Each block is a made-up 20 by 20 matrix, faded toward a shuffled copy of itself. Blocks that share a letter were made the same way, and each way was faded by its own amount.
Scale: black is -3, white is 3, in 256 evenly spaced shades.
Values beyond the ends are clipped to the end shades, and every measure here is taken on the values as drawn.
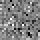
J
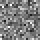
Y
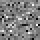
J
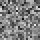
Y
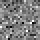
J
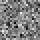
Y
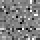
J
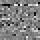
J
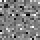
J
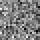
Y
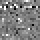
J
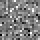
J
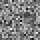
Y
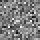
Y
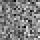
Y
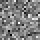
Y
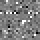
J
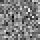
Y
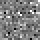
J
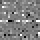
J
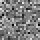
Y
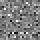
J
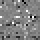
J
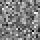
Y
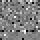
J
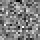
Y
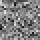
Y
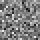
Y
